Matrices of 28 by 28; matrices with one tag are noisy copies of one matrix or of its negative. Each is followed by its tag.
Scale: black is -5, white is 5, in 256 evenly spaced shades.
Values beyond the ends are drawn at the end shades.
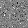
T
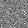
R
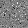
T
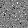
T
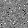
R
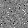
R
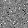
R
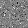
T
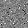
R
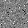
R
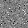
R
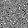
R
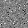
R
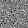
R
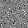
R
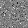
T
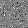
T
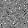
R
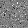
T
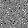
R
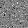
T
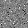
R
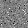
R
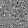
T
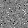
R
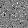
T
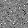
R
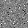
R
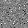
R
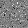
T
